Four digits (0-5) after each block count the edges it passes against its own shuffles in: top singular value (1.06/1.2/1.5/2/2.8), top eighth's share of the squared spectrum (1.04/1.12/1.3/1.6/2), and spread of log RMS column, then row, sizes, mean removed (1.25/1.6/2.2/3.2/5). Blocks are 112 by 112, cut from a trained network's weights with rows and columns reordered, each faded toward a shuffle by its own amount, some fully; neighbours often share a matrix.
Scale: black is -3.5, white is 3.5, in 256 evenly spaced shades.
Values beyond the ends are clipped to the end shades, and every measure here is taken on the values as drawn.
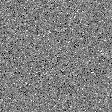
2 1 0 0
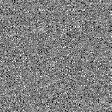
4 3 2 2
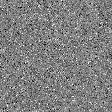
2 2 0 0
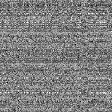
4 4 1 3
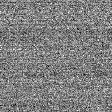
3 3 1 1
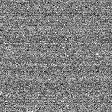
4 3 0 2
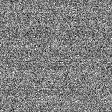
2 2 0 0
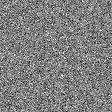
0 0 0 0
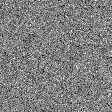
0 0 0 0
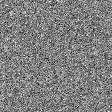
0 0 0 0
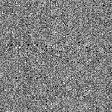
3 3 1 2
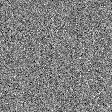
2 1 0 0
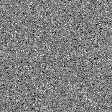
0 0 0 0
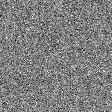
0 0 0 0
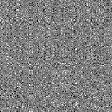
4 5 2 3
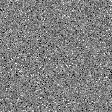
2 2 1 1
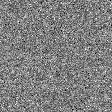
1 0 0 0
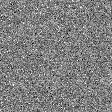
1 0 0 0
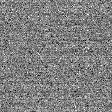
3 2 1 0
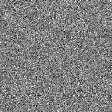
3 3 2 1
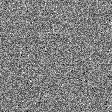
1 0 0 0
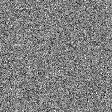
2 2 0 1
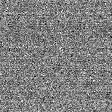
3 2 1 0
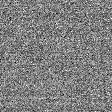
2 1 0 0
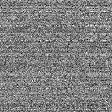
4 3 1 2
